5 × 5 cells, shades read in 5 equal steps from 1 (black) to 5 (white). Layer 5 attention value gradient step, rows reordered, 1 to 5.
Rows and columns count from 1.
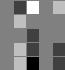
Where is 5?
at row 1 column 3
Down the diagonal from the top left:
3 4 2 3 2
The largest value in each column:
3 4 5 3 4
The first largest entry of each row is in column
3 2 1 2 2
